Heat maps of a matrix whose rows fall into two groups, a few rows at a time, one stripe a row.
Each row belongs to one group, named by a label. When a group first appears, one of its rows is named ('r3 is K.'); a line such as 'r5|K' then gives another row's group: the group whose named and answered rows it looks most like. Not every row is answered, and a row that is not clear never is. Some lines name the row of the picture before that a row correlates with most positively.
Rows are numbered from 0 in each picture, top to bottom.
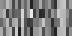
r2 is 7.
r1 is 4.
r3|7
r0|7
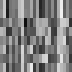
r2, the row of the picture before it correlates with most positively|2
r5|4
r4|7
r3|7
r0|4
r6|7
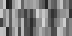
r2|7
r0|4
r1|7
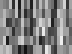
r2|7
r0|7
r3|7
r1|7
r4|4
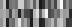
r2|4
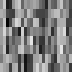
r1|4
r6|7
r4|4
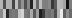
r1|4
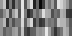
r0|4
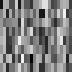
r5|4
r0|7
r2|7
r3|4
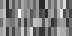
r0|4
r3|4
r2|7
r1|4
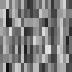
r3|7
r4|7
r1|7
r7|4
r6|7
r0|7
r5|7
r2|4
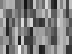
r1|7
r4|7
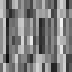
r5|4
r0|7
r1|7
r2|4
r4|4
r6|7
